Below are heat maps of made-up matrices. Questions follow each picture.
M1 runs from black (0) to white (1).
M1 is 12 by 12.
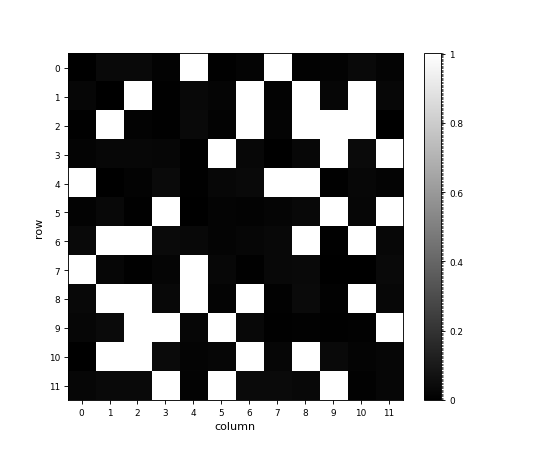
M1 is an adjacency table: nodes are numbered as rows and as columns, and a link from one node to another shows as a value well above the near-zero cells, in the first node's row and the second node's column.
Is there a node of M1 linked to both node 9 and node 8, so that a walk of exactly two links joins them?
yes
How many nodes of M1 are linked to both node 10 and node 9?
1
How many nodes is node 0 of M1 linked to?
2
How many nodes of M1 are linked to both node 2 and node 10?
3
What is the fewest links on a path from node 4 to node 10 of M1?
2
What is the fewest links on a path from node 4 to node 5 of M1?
4
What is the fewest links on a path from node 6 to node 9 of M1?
2
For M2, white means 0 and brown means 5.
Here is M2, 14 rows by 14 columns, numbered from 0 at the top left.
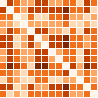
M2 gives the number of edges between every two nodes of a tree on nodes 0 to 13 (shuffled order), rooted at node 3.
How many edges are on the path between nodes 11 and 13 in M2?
2
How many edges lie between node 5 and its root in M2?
2
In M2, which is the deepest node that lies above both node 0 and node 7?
11
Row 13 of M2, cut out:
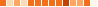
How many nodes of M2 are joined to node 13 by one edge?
2
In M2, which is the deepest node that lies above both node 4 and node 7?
11
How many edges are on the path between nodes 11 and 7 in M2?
1
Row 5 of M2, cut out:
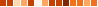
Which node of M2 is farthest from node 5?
9
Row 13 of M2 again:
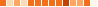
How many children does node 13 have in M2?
1
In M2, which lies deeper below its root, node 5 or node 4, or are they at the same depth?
the same depth
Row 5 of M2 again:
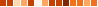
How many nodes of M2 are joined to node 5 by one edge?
1
